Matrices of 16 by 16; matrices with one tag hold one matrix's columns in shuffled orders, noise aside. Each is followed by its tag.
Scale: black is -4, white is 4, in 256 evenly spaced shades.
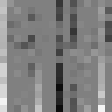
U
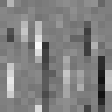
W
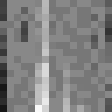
U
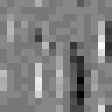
W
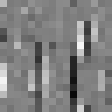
W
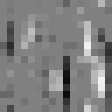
W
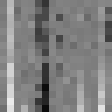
U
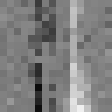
U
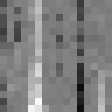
U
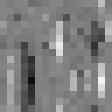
W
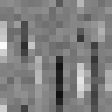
W
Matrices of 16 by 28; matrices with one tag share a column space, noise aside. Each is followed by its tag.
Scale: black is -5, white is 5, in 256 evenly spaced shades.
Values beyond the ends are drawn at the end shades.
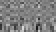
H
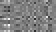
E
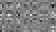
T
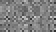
E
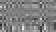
H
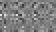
T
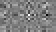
T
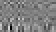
H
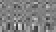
H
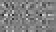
T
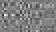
T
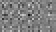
T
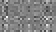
E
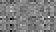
E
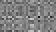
E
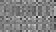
E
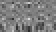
H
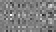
T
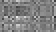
E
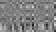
H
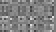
E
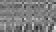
H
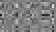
T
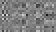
T
